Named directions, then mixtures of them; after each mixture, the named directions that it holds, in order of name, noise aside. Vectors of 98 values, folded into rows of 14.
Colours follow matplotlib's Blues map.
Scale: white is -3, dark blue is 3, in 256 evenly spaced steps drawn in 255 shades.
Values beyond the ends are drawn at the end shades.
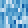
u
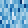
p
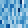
p, u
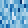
p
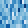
p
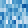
p, u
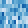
p, u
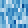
u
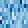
p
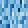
p, u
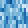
p, u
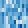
u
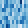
p, u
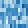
u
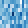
p, u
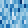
p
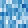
p, u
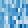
u
